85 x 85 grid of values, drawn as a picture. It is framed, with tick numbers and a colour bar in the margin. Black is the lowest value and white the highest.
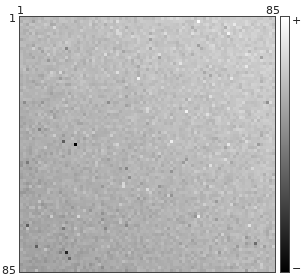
Ninth with the highest average: top right. Mirror symmetry: none. Slope: up to the top right. Ninth with the lowest average: bottom left. Odd rows or columns: none. Average level on the scale: 70%.
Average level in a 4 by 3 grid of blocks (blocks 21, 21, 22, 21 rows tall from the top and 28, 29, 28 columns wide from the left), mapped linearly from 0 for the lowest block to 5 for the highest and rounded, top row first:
345
234
123
012
